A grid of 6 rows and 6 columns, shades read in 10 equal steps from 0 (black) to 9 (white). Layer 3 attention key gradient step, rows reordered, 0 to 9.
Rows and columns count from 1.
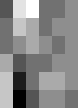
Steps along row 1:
up up down same up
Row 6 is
7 0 3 5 5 4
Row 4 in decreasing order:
6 5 5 4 4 3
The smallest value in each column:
3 0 3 4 4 4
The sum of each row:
33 31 29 27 29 24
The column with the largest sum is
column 3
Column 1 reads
3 4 4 6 7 7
